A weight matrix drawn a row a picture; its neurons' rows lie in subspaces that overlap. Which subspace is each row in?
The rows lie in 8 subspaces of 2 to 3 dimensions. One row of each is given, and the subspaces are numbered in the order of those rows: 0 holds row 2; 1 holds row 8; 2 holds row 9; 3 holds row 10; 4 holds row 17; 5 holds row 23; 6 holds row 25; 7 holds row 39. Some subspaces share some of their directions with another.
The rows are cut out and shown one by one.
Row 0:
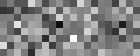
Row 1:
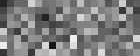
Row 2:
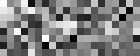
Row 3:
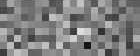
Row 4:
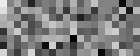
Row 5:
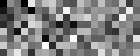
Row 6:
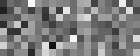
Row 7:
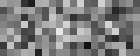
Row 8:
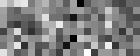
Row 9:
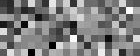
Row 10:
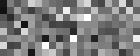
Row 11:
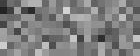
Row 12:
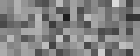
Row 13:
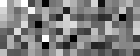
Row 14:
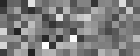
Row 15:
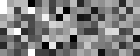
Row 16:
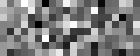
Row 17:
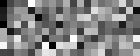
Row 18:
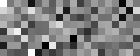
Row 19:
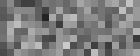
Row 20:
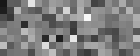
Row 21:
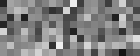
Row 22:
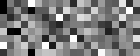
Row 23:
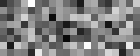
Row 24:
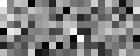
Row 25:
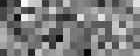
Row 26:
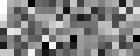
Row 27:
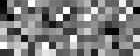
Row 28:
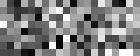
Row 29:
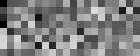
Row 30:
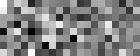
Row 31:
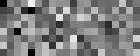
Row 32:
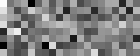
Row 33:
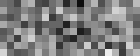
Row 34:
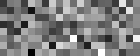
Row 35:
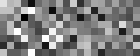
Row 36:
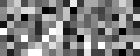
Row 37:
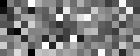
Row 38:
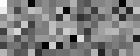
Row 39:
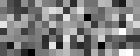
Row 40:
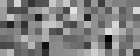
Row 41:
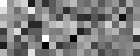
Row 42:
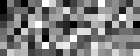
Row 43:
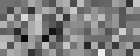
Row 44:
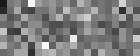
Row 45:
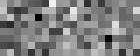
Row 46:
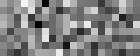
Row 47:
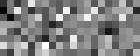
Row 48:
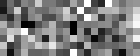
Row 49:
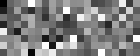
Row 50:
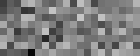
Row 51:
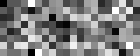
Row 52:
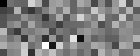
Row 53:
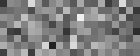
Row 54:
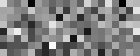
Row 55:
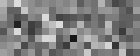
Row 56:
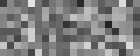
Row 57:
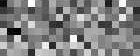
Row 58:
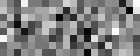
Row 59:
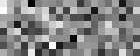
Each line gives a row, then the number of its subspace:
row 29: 4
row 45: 2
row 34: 2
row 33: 5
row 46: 0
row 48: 3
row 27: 2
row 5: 0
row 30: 1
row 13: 0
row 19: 1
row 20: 3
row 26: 4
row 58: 6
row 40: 2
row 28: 7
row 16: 0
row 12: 7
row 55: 1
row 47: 2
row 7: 5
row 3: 5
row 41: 0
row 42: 0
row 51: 5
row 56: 5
